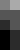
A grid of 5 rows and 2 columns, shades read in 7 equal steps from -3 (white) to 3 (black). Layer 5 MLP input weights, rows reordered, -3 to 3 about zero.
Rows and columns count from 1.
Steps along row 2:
same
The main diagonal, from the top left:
0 1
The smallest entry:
-1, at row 1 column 2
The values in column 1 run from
0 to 3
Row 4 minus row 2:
2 1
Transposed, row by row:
0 1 2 3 3 / -1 1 1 2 2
